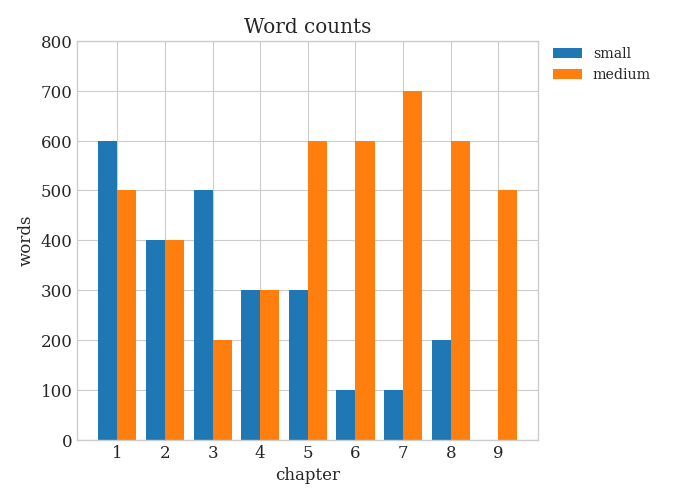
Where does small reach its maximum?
1
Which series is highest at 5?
medium
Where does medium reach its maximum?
7
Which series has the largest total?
medium
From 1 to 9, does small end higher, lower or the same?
lower
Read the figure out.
Title: Word counts
x-axis: chapter, ticks 1 2 3 4 5 6 7 8 9
y-axis: words, ticks 0 100 200 300 400 500 600 700 800
Legend: small, medium
Values:
small: 600 400 500 300 300 100 100 200 0
medium: 500 400 200 300 600 600 700 600 500
